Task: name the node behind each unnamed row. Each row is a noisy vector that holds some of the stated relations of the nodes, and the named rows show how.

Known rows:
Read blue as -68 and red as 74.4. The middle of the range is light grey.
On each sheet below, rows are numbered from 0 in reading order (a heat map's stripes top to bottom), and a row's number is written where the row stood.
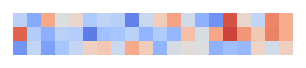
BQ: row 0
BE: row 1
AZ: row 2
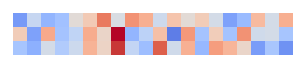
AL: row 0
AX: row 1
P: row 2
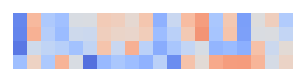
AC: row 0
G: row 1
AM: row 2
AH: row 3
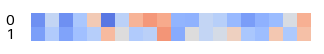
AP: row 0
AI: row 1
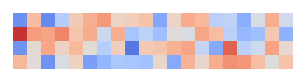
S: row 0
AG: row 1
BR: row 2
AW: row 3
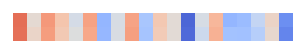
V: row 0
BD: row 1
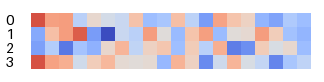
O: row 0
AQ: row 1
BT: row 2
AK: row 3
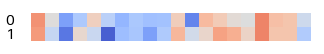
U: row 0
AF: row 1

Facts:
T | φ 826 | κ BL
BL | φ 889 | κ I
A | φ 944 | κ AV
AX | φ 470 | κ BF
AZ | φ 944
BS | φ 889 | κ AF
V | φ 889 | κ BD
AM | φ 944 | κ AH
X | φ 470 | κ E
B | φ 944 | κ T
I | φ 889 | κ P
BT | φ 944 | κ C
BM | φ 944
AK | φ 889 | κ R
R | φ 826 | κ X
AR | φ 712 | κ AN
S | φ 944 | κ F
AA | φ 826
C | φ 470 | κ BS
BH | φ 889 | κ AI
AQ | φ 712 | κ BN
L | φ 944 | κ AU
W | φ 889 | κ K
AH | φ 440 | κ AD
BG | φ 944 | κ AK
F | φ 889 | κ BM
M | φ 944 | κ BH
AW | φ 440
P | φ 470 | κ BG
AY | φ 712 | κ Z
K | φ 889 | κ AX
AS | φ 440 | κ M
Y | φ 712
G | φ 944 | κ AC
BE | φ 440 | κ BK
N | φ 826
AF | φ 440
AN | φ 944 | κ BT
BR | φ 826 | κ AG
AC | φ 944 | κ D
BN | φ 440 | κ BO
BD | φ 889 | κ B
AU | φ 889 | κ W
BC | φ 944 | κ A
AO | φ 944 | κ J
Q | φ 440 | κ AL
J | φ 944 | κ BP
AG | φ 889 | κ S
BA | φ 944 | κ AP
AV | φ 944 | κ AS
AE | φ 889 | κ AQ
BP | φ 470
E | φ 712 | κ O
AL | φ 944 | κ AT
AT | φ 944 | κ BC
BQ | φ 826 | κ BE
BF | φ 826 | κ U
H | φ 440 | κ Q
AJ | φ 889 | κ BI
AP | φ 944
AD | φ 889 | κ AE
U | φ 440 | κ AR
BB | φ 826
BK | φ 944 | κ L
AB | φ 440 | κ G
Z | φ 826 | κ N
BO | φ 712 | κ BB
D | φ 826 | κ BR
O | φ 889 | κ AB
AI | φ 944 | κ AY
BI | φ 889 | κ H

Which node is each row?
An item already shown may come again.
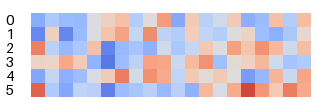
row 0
M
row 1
BG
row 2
AS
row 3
Y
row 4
AL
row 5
BE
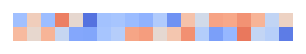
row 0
BN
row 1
AR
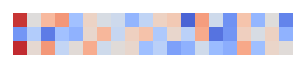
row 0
BS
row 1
BT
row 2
K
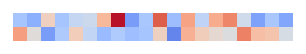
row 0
X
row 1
U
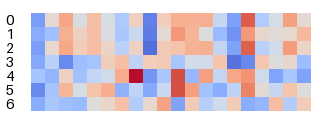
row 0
D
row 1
AA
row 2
BR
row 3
AN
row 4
X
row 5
T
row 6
M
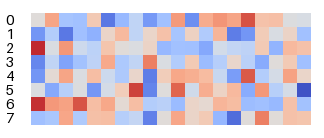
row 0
AB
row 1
BT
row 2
AU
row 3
B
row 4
D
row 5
C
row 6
F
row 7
BF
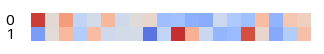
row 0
W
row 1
R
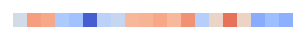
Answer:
E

